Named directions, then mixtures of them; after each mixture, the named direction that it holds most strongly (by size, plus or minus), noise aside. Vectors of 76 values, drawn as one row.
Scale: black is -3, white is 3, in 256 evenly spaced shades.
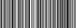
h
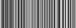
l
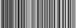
l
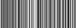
l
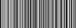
l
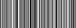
h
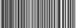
l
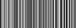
l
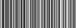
h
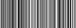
l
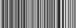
l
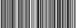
h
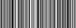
h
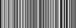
l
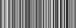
l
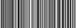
l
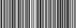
h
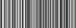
l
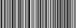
h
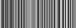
l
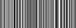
l
